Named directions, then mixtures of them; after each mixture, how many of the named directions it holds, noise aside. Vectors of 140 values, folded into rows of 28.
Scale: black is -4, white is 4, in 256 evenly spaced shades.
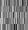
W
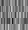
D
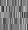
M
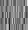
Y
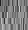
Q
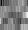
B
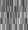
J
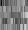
one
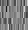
three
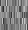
one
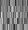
two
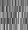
three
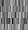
one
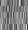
three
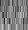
two
